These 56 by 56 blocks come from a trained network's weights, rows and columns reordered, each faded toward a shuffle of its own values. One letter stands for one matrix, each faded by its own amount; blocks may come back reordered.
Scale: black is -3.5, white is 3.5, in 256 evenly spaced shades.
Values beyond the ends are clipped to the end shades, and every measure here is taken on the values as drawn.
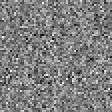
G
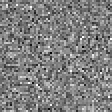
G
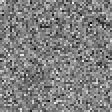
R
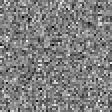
R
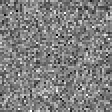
R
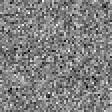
R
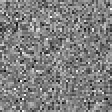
G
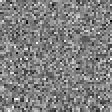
G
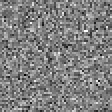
R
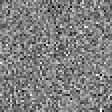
G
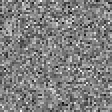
R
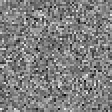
R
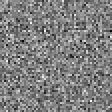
G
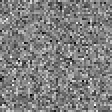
R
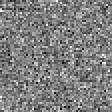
R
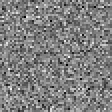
R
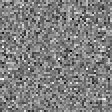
G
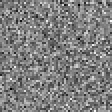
R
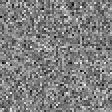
R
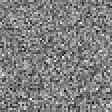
R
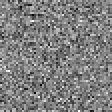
R
